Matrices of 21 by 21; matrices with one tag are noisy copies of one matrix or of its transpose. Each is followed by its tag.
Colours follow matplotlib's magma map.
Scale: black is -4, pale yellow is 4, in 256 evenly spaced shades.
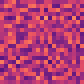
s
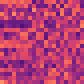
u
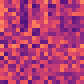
u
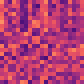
u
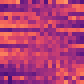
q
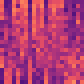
q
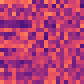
u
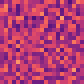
s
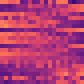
q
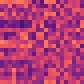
u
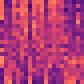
q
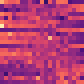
q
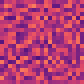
s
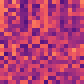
u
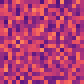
s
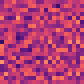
s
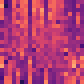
q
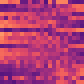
q
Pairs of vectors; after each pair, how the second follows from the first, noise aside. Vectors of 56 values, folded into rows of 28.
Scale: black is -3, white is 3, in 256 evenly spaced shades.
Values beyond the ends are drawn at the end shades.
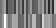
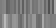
shrunk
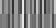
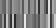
wrapped around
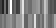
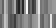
wrapped around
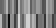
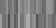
shrunk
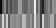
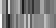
wrapped around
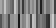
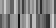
copied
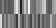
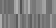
shrunk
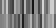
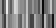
wrapped around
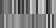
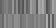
shrunk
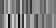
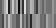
wrapped around
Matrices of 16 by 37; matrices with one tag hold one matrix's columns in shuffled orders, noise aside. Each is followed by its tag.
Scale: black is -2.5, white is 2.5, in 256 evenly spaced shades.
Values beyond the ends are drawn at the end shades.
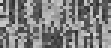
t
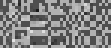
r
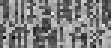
t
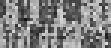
t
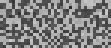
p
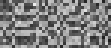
r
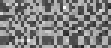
r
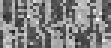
t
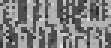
t
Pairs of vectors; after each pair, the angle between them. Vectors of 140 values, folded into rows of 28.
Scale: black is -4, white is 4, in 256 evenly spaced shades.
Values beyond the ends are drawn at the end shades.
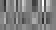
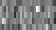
orthogonal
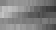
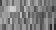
partly aligned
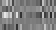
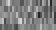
partly aligned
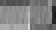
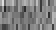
partly opposed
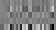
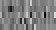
orthogonal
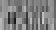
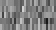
partly aligned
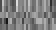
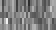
nearly opposite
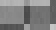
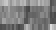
nearly parallel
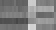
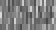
orthogonal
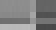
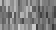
partly aligned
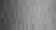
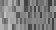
partly opposed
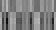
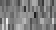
partly opposed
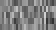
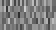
orthogonal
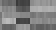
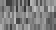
partly aligned
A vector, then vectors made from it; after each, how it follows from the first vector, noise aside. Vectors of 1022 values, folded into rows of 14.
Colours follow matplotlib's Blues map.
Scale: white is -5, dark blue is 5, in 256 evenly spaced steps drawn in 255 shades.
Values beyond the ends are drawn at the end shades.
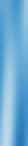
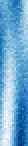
scaled up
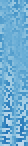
sign-scrambled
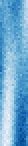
scaled up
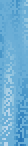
partly zeroed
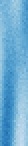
negated
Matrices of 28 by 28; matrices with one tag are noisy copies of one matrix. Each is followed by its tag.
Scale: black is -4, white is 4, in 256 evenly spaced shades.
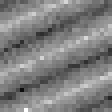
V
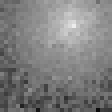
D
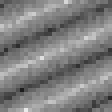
V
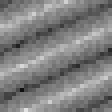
V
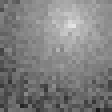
D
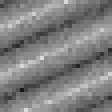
V
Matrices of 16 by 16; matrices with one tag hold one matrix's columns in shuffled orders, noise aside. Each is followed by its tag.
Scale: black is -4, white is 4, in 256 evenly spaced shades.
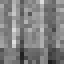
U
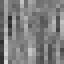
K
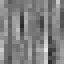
K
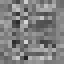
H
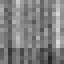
U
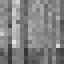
U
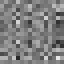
H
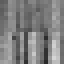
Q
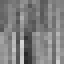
Q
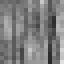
K
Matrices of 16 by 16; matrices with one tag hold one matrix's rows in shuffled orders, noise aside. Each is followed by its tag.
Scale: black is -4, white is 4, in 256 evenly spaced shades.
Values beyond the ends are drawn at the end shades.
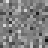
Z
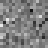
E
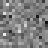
Z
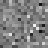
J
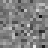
J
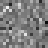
Z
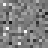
Z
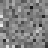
E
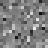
J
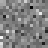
E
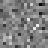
J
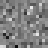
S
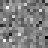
Z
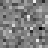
J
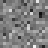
J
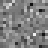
J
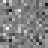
Z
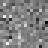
Z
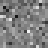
S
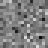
J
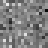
Z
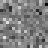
Z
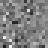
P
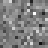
J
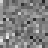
E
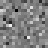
S
